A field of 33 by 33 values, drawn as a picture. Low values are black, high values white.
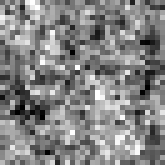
The ninth with the highest average is the top left. Neither half mirrors the other. The values follow a bell shape. There is no overall slope.
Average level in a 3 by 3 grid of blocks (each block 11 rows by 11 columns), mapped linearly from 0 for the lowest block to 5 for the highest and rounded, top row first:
5 1 1
0 3 2
2 4 3
